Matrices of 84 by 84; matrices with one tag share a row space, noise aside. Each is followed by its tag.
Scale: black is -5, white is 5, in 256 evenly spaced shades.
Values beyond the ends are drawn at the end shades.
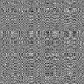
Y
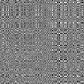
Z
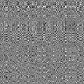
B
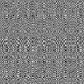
B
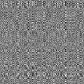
B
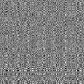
B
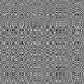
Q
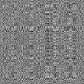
Y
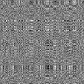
Y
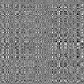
Z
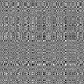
B
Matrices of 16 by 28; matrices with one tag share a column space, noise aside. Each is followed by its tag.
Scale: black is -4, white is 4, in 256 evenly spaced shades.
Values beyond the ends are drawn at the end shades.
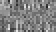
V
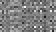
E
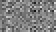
E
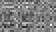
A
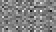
E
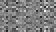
E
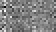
E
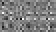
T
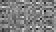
E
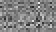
A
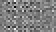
E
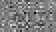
A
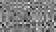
A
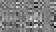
A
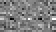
T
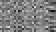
E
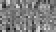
V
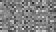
E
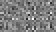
T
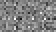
T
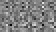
A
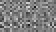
A
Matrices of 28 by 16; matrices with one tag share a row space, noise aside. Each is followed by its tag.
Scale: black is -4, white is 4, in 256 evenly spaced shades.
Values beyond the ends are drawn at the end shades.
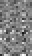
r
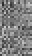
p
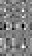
r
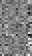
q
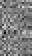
p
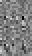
r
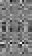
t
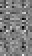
r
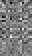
t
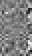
q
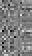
p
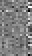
q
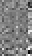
q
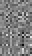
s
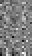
r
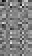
t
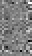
q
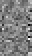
q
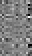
q
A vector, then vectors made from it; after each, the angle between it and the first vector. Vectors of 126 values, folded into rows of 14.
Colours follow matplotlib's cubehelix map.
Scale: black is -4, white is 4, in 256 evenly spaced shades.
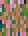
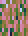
partly aligned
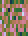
partly opposed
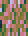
nearly parallel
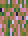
partly opposed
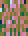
nearly parallel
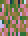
nearly opposite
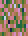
orthogonal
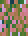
nearly opposite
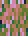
nearly parallel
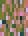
partly opposed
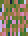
nearly opposite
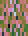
orthogonal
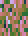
partly aligned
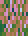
partly aligned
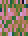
partly opposed
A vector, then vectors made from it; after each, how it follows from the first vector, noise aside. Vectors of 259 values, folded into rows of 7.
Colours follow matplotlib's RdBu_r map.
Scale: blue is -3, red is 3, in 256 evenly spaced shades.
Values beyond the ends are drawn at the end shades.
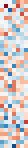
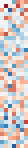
copied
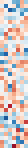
sign-scrambled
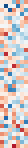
sign-scrambled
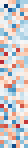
sign-scrambled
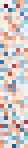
sign-scrambled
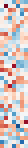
sign-scrambled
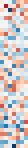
copied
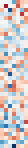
copied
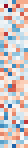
copied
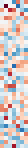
sign-scrambled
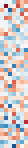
copied
